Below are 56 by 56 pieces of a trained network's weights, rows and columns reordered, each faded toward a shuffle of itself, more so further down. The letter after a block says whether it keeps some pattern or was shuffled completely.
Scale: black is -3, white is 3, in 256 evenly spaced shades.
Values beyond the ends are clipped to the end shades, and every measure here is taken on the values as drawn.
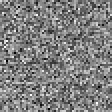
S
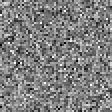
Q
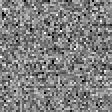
Q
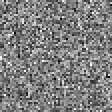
S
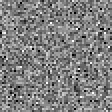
Q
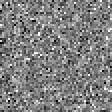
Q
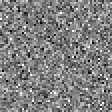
S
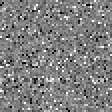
Q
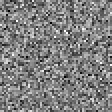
S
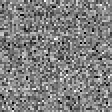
Q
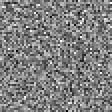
S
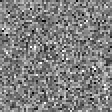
S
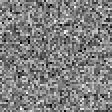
Q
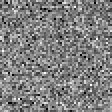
Q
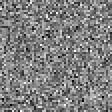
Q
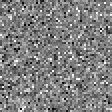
S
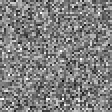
Q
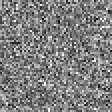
S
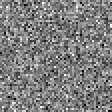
S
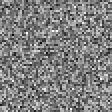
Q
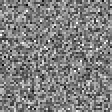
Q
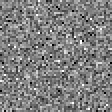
S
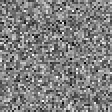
S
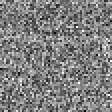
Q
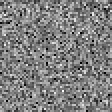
S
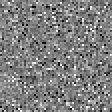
S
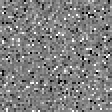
S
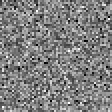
S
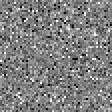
S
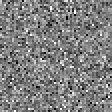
S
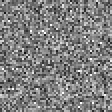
S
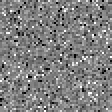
S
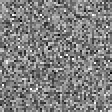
S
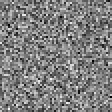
S
